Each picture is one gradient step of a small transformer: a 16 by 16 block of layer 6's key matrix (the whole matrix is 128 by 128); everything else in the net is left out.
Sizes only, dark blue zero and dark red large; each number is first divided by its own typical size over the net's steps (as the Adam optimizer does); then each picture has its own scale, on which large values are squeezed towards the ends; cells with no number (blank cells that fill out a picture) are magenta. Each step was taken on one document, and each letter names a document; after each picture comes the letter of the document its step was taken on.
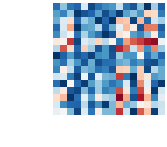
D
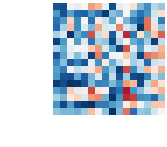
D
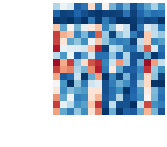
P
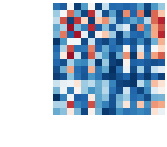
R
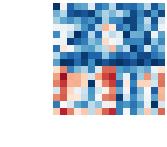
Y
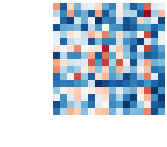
P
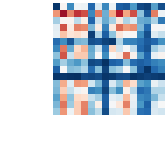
R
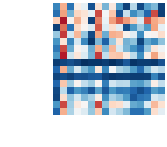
R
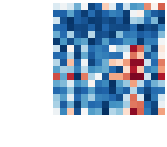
Y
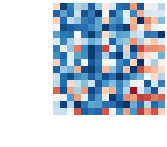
D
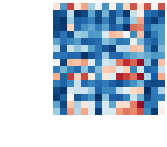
Y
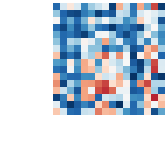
D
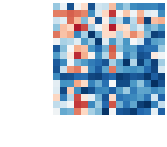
R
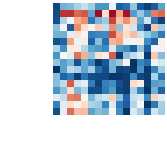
R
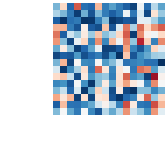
P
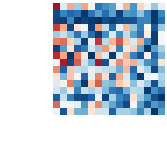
P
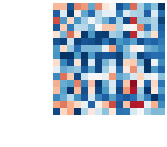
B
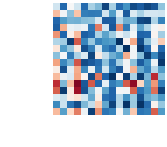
B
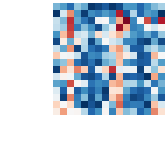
B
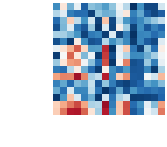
Y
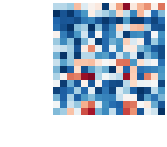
P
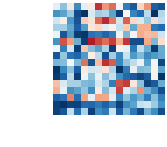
D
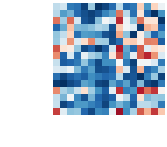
D
